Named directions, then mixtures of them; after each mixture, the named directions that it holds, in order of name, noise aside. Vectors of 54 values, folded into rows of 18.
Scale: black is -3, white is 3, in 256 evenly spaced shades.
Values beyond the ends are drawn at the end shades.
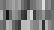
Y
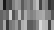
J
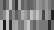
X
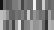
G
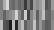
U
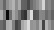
Y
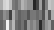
G, J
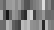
Y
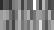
G, J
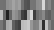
Y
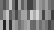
X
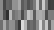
J, Y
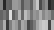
J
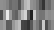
Y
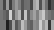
J, U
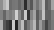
U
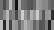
X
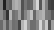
J, Y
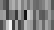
U, Y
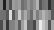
J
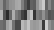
Y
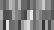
X, Y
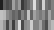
G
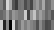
U, X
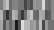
U, Y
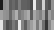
G, U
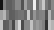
G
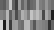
X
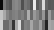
G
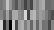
U, X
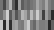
X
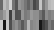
J, X
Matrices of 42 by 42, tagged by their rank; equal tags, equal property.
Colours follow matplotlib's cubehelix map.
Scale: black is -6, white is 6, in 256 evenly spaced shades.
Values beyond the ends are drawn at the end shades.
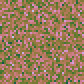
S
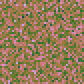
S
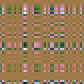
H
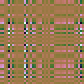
H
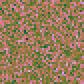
S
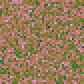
S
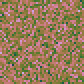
S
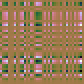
H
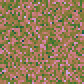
S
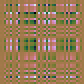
H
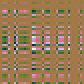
H
